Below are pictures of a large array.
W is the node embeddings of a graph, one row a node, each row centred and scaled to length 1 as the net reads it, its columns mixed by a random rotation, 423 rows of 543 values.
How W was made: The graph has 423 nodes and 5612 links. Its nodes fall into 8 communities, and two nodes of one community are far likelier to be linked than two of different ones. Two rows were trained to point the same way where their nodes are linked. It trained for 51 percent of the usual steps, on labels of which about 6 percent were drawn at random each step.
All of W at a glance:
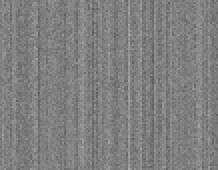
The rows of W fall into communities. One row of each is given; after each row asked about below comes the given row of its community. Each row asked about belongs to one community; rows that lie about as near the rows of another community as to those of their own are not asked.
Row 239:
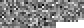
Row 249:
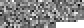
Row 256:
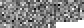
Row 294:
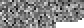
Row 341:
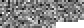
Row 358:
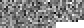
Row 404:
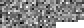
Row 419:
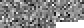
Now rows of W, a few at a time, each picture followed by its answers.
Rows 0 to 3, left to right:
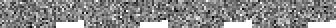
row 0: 419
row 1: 249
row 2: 239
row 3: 404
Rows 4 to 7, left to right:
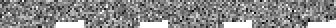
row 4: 239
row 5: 341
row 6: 256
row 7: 249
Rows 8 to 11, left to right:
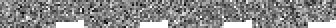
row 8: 256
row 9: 341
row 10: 341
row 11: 294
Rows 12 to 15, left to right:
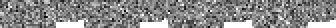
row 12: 294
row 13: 249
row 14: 249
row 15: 341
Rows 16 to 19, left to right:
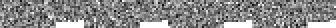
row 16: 294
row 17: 249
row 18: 256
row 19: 404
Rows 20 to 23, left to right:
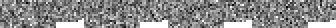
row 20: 239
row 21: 358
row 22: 256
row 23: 294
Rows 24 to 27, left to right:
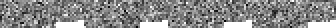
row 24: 256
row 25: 249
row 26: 341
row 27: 256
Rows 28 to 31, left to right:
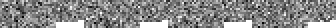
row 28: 358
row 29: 419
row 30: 419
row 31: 358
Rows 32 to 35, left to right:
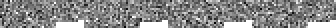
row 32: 341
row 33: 404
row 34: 341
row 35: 249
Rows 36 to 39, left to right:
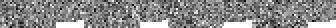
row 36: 404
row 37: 294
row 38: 341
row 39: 419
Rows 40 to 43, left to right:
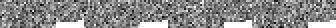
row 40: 256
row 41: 341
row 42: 404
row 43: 419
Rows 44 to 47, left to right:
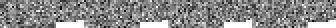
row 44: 404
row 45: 249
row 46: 294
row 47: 404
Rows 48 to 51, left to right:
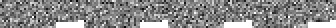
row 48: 404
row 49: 239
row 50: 341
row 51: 256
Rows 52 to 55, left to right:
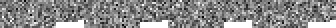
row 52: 239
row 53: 404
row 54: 249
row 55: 358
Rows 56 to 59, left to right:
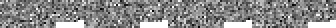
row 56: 249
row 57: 256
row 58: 249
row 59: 256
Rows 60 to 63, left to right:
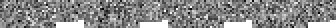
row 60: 341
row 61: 256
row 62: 341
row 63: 419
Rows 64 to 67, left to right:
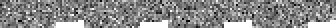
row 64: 341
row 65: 341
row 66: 419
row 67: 256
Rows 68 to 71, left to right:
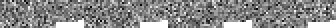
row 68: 239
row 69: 294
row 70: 249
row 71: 404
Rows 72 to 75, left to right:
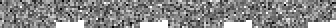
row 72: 294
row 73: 256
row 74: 249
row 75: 404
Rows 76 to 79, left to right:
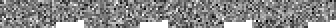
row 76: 239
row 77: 404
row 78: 294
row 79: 419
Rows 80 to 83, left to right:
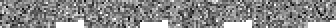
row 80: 256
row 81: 239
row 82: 256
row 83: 358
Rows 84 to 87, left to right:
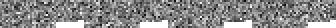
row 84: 358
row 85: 358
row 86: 404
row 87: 358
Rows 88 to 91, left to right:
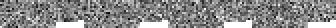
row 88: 341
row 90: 294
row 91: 358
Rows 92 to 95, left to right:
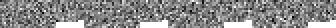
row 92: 249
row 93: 341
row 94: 294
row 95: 341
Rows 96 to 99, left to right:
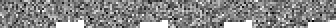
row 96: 294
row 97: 404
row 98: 404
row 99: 419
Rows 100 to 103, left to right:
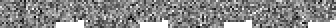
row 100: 249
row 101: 419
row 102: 419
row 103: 294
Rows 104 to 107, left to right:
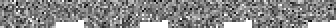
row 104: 341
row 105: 404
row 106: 256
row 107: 249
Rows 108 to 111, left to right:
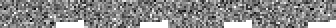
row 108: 294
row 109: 239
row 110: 294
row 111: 404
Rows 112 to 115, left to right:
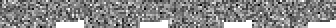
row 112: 358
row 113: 404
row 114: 358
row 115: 239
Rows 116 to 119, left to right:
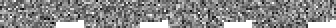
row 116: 341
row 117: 256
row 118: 294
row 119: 419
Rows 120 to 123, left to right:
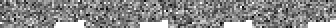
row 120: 239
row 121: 256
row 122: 404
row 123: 256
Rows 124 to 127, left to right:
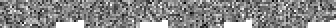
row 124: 404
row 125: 358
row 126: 256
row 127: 249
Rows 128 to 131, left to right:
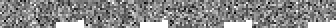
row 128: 249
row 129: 294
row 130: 294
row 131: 358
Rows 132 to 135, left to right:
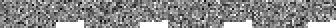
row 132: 404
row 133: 358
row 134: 256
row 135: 239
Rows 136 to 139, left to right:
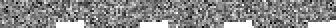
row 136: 358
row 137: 404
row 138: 256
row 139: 249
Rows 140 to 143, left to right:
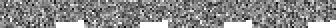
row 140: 419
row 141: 239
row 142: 249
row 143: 294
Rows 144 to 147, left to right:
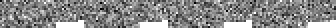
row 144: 419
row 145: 256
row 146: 239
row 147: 341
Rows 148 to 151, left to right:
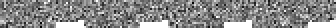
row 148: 358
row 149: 249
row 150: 294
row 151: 341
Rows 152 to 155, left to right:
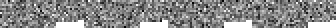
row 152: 249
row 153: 239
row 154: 294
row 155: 419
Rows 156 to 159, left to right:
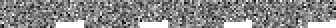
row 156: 358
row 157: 358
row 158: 239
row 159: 239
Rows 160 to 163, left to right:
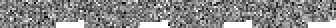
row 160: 294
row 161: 239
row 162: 249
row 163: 294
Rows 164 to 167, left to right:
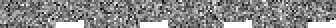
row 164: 358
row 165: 404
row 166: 249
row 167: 249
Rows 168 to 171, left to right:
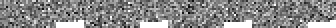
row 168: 358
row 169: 358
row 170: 419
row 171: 358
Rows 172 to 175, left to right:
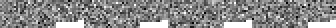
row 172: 294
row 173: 404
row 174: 341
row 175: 294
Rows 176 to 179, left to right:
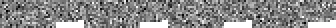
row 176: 358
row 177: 404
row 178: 404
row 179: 294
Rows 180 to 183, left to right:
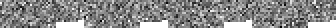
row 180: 256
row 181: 294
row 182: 294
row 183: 419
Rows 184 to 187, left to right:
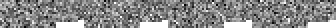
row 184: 249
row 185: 249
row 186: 294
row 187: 404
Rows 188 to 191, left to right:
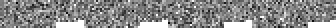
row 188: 358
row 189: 341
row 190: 404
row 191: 419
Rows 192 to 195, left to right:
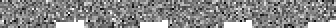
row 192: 419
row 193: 419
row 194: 358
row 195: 404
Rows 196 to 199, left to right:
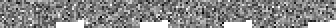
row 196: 239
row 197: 358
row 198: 239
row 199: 404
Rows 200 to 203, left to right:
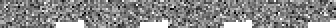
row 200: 358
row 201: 239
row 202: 358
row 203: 239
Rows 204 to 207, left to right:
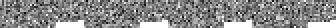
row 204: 358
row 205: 341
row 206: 294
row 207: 256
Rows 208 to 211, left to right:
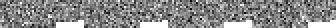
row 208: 404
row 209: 358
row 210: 341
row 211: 294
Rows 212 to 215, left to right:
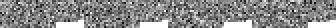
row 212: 256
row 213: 256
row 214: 341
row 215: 249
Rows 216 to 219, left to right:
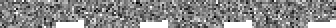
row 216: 239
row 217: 294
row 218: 419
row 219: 239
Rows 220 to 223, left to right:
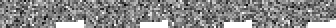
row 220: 419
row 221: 256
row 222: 249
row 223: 239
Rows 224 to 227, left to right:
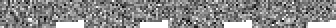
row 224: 239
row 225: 239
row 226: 419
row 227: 404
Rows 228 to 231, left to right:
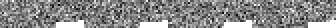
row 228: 249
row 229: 341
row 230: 358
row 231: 419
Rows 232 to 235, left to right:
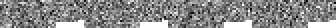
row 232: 256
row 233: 358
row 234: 256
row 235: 294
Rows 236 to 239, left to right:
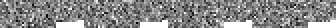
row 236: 419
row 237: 249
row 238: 358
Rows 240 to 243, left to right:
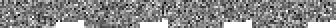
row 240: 239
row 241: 256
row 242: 294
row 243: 341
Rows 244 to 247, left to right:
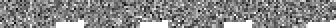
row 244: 239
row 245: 358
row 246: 249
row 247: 239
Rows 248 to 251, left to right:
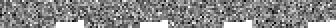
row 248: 239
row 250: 404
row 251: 419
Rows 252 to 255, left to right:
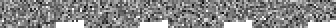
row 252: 256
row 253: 341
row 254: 294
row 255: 341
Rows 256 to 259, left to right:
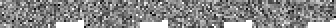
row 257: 358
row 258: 249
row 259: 239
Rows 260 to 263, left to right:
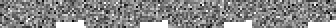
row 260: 404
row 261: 256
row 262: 404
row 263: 341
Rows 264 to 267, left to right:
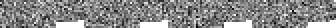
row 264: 419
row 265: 256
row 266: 419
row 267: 249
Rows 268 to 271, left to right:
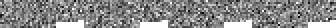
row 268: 256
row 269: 358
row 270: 294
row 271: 358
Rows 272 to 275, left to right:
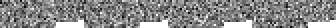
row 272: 239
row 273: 239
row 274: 341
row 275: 419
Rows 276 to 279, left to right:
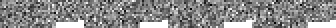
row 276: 358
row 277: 249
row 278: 256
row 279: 419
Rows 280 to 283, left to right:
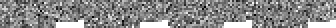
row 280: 249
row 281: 256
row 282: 341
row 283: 256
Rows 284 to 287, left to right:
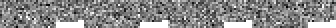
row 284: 341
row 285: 341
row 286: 294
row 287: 358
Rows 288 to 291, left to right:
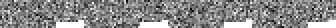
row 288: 294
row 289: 404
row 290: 256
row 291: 419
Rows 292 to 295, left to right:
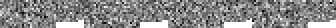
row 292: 294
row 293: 404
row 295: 239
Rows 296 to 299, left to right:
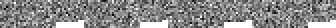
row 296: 358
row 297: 294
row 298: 419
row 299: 294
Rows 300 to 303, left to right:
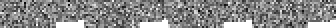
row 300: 294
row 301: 256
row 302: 256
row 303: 256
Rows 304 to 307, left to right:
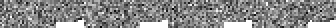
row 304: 239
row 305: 256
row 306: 358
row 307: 239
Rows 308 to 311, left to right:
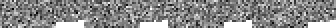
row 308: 341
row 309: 256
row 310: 249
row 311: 404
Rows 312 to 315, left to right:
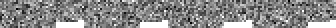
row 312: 256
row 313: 239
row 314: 341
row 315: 341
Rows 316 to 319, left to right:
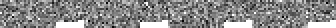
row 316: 249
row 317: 419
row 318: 256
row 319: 341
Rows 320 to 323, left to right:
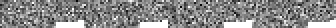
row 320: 404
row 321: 239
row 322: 404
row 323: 341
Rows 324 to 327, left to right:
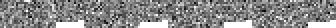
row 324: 294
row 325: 341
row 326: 404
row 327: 341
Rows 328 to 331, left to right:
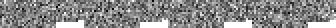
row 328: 256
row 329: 294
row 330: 294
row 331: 256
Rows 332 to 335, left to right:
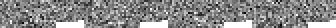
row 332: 419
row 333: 404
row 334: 341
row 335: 419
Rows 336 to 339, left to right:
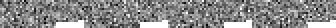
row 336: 239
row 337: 419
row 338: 256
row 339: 419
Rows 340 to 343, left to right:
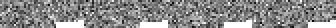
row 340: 294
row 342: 404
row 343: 419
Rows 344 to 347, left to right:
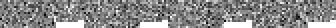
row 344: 294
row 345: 239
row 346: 239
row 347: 294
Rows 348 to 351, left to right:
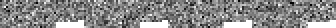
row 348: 358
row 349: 419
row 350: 404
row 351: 358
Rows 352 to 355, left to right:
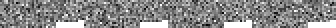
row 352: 358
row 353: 419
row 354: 419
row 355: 358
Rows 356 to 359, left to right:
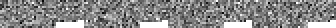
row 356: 404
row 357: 419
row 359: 358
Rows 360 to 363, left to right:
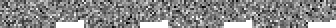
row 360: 249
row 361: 419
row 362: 341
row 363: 294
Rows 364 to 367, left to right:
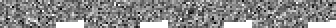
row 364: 404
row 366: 256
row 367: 358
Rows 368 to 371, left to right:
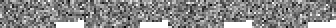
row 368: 294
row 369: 239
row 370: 256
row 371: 256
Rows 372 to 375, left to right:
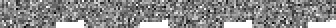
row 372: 249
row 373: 239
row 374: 249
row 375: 256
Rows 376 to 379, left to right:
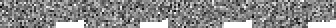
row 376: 256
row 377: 239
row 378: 341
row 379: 256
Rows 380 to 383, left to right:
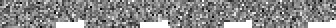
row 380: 358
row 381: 419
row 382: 256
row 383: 294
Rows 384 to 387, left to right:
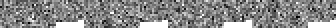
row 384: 341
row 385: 249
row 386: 239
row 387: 294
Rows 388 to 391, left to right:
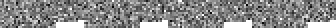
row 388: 341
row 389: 256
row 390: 249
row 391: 358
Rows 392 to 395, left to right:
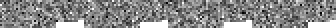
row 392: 239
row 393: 256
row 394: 341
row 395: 294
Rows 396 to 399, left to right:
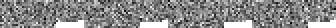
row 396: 239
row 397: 249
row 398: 419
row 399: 294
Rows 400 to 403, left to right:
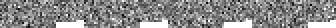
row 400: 419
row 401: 239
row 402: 404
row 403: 256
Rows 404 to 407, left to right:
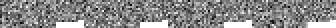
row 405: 256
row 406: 249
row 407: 341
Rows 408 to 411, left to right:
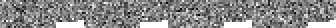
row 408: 419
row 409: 256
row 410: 341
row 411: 341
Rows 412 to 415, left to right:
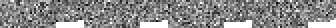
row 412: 249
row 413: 404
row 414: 404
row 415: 294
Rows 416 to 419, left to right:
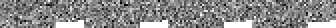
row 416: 358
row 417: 256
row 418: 294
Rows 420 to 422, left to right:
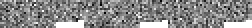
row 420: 358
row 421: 341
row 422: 404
